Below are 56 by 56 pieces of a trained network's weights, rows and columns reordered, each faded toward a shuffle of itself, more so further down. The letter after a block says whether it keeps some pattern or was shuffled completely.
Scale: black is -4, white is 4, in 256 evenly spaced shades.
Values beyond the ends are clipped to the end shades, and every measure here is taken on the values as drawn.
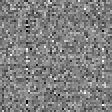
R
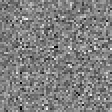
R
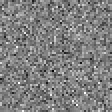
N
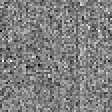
R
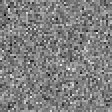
N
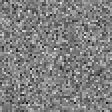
N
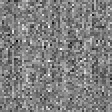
R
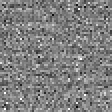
R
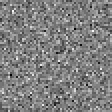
N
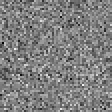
R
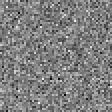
N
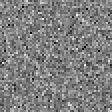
N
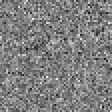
N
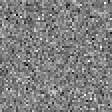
N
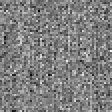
R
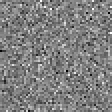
N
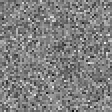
N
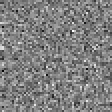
R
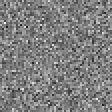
N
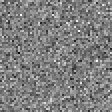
N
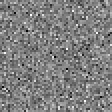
N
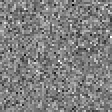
N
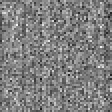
R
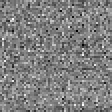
R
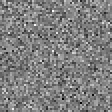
N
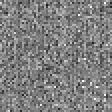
R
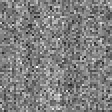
R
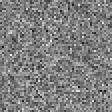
N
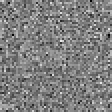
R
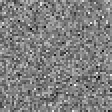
N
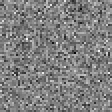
R
